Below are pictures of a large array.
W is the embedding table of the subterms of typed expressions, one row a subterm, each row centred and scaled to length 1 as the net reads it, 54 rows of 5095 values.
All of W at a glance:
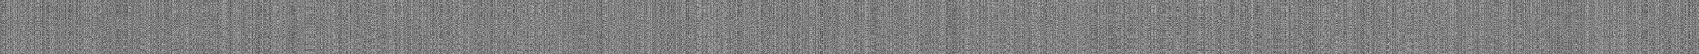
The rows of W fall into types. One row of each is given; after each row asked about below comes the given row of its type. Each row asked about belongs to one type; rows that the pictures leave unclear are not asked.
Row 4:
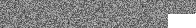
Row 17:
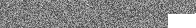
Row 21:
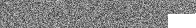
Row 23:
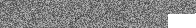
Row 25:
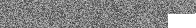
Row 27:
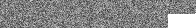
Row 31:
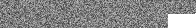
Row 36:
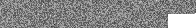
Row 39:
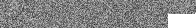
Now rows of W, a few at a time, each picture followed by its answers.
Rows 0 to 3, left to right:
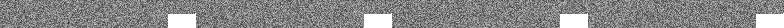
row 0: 4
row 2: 31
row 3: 21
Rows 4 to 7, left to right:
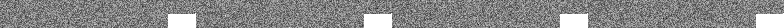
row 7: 23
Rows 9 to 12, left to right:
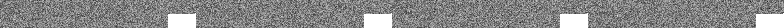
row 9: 23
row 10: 25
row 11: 23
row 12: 31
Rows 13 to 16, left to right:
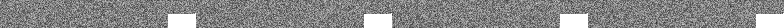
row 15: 17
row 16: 4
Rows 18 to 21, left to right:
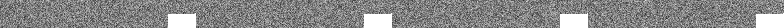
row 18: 17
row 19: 25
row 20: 4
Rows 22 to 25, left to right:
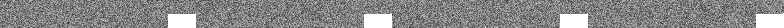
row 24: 17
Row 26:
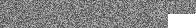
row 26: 4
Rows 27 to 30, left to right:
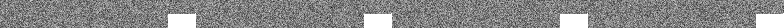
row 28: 25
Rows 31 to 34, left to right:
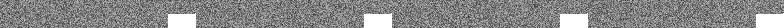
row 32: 25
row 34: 23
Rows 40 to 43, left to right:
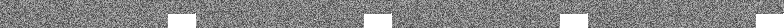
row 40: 31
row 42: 17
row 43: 31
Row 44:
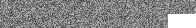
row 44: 27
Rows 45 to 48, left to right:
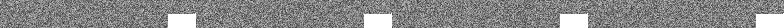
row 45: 21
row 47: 39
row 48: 31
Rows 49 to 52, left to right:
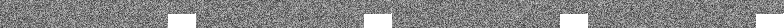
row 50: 27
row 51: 36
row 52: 25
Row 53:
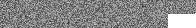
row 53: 4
